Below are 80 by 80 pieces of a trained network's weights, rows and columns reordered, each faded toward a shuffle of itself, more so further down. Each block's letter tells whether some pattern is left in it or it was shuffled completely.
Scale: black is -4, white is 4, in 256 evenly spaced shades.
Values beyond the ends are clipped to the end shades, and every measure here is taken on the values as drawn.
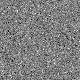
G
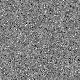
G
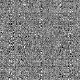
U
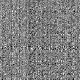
U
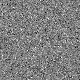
G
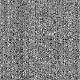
U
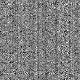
U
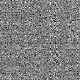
U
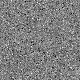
G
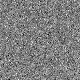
G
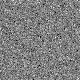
G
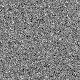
G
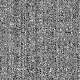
U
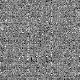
U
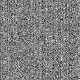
U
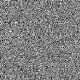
U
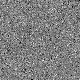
G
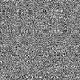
U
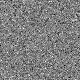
G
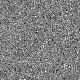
G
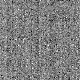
U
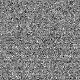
U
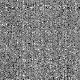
U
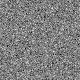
G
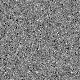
G
